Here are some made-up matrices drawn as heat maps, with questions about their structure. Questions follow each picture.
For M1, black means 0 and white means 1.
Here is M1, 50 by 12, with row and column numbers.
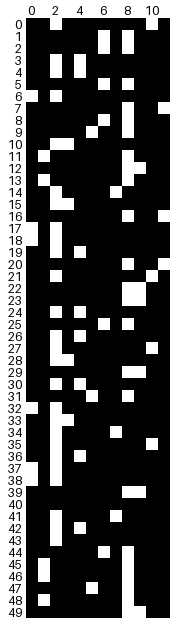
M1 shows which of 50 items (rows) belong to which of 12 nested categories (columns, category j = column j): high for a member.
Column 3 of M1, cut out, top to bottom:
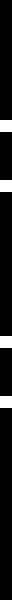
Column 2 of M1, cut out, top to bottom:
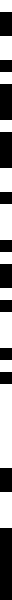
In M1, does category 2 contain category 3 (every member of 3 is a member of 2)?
yes
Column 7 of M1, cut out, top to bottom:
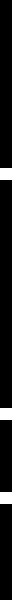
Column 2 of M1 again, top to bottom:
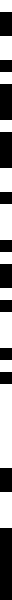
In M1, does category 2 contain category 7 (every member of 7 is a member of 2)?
yes
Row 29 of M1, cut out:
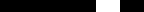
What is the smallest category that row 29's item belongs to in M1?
9
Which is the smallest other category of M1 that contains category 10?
2
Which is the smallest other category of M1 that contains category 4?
2
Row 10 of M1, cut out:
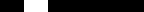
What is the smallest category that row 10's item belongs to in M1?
3
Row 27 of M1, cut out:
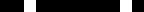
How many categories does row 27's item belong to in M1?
2
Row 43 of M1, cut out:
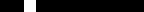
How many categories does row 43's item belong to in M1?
1
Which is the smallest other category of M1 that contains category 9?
8
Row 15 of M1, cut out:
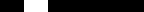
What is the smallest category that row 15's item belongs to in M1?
3
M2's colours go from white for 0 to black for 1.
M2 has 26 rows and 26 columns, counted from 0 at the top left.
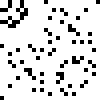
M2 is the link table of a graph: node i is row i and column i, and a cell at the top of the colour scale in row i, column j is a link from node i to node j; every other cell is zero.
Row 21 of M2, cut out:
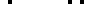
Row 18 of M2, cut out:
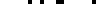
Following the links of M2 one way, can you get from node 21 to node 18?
yes
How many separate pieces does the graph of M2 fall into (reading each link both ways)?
2
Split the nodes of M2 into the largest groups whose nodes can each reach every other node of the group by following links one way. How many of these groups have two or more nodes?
1
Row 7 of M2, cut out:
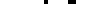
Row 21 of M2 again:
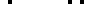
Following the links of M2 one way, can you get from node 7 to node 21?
yes
